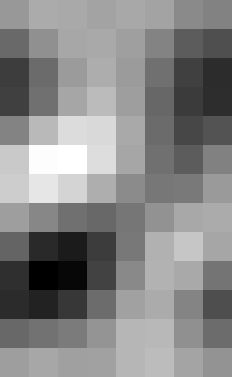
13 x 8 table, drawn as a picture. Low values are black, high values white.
Roughest part: middle left. Calmest part: top middle. Slope: none. Odd rows or columns: none. Ninth with the lowest average: bottom left. Lone odd cells: none.
